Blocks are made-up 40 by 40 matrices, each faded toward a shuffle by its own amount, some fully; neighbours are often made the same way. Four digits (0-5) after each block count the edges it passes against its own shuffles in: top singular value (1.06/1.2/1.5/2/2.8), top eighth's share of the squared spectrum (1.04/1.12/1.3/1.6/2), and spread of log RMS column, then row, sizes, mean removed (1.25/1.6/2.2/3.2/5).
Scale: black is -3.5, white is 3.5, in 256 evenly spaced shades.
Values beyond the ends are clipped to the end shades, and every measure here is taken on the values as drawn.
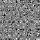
3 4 1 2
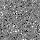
1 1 0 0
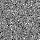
0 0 0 0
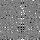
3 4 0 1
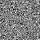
0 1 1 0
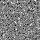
0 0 0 0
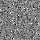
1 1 0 0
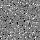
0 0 1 0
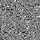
1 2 0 2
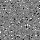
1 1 0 0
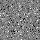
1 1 0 0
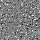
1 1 0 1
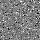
0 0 0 0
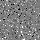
0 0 0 0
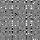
4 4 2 1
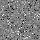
2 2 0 0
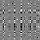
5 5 3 3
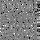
3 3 1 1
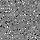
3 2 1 0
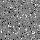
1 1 0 0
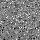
2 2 0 0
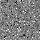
1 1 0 0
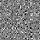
3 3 1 2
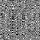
3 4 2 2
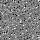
0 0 0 0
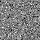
0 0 0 1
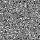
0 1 0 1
